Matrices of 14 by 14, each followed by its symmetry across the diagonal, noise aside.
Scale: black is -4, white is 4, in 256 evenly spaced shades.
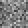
antisymmetric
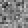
symmetric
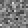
neither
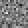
neither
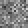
neither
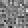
antisymmetric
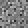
symmetric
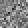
symmetric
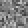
antisymmetric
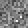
symmetric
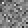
symmetric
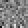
neither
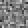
antisymmetric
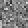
neither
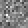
neither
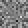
antisymmetric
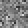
antisymmetric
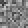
symmetric
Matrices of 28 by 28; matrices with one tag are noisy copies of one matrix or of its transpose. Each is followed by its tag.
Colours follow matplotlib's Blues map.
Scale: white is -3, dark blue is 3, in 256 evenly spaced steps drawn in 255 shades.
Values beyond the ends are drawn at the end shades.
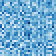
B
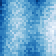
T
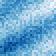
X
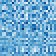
B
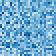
B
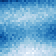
T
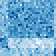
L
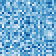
B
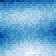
T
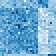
L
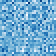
B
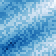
X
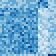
L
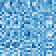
B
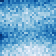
T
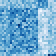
L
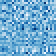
B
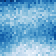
T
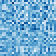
B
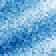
X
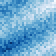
X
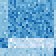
L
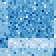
L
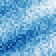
X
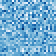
B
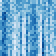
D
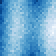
T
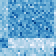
L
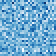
B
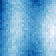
T
